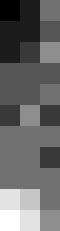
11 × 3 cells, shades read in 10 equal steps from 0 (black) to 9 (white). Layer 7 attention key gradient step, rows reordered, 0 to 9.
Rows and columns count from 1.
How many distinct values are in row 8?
2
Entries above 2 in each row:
1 1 1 3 3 1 3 2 3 3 3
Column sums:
39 42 40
